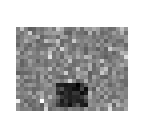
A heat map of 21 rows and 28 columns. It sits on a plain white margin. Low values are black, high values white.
In the bottom middle lies a patch that is lower than the rest. The ninth with the lowest average is the bottom middle. Overall the values sit about 50% of the way up the scale.
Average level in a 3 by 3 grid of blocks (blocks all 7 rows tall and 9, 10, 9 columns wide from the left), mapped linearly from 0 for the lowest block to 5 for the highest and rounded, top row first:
5 5 5 | 5 5 5 | 5 0 5
